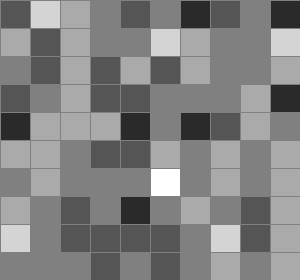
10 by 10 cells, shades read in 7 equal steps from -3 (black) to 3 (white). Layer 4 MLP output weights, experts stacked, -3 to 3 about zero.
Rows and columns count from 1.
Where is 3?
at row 7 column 6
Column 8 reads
-1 0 0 0 -1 1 1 0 2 1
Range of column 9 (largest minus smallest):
2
